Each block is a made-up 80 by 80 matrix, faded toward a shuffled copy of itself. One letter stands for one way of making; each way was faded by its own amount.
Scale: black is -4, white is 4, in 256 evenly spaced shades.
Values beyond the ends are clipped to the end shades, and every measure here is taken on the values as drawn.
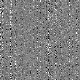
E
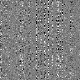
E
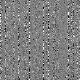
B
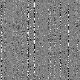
B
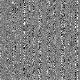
B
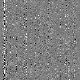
E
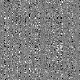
E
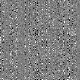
E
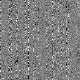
B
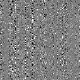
E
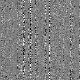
B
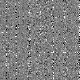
E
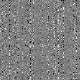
E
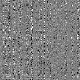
E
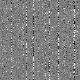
B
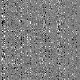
E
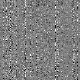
E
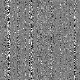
B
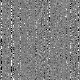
B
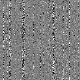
B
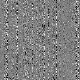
B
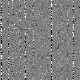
B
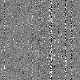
B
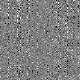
E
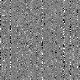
E
